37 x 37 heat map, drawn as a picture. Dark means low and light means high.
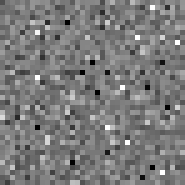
The halves do not mirror each other. No overall slope runs across the table. There are no regular stripes. On average the colour sits 50% of the way up the scale. A few values lie far out on both sides of the bulk. The texture is fine-grained noise.
